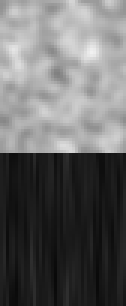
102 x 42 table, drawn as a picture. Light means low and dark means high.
The table splits into 2 rows of 1 panel. Panel 1,1: low, blotchy. Panel 2,1: very high, streaked downward, faint in contrast.
